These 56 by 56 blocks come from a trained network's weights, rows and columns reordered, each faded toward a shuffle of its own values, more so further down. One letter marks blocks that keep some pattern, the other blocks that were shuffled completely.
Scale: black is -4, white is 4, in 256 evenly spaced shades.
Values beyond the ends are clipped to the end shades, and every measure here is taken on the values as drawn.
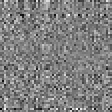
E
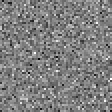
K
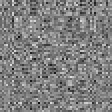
E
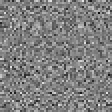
E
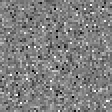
K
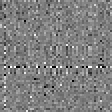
E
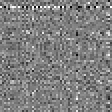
E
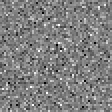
K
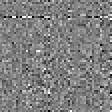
E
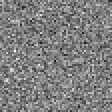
K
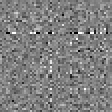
E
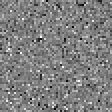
K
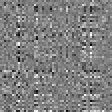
E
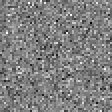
K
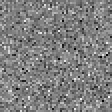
K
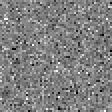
K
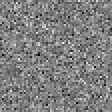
K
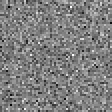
K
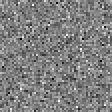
K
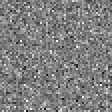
K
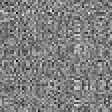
E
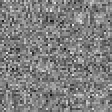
E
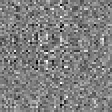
E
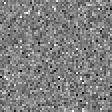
K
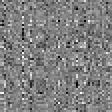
E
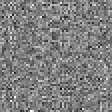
E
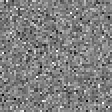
K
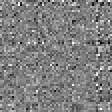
E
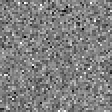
K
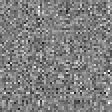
E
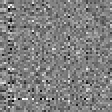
E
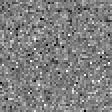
K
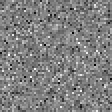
K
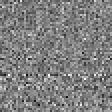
E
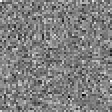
E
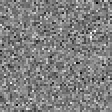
K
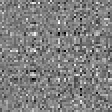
E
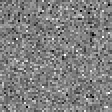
K
